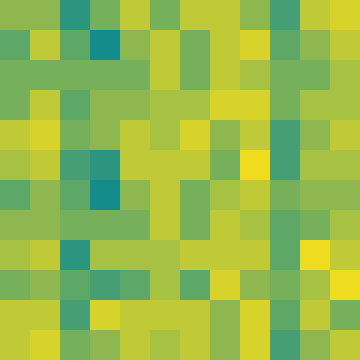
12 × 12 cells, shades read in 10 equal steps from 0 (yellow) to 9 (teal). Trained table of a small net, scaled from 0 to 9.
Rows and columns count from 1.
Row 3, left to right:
5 5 5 5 5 2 5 2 3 5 5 3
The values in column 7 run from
1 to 6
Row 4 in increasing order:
1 1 2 3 3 3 3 4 4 5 5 6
